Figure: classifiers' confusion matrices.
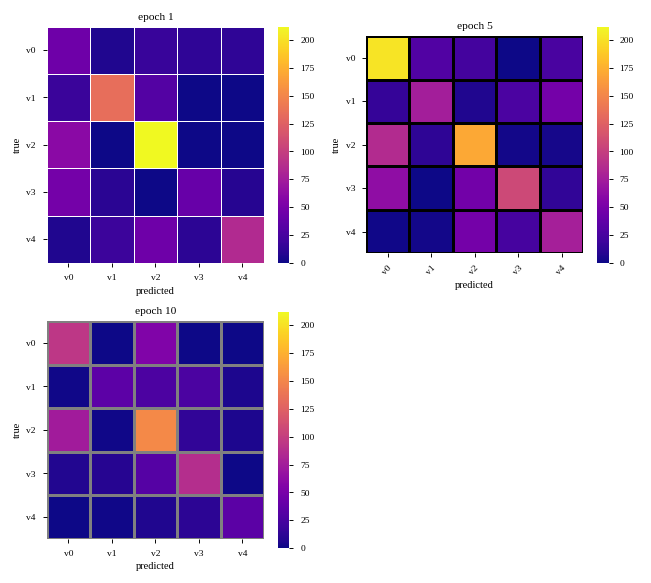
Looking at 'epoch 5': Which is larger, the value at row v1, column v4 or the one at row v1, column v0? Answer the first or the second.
the first
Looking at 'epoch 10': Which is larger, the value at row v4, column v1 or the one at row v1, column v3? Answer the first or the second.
the second
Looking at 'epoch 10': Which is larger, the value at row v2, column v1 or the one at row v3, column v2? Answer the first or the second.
the second
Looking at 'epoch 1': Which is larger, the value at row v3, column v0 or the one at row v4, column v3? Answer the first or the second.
the first
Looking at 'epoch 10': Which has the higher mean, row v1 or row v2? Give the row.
v2
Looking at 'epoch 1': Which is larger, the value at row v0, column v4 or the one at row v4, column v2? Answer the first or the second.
the second
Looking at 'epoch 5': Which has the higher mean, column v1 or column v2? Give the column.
v2
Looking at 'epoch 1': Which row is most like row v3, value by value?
v0
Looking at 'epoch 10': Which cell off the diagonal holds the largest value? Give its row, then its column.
v2, v0
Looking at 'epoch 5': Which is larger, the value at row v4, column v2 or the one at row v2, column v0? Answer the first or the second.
the second
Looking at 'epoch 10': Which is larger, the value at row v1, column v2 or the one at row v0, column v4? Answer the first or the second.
the first
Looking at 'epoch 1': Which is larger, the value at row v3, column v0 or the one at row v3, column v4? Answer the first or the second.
the first
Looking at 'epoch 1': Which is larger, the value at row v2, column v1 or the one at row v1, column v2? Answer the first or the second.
the second
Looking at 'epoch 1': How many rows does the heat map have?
5
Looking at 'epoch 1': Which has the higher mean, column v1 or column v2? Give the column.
v2
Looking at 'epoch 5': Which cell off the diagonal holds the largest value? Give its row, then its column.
v2, v0
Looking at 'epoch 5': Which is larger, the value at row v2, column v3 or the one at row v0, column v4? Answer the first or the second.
the second
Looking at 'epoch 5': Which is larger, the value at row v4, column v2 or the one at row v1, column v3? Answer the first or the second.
the first
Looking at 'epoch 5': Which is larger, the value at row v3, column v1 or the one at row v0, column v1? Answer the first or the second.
the second
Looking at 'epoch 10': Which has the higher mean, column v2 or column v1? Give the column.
v2
